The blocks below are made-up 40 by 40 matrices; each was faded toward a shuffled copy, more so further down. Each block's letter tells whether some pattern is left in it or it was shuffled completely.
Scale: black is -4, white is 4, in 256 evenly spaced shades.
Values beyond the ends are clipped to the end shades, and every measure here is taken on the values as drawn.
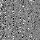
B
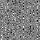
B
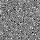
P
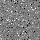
P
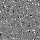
P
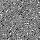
P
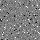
P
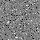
P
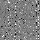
B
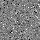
P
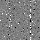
B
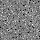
P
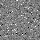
P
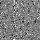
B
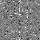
B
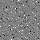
P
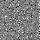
B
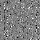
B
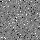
P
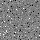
P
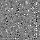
B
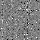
B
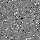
P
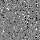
B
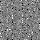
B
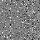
B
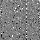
B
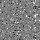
B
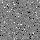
P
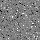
P
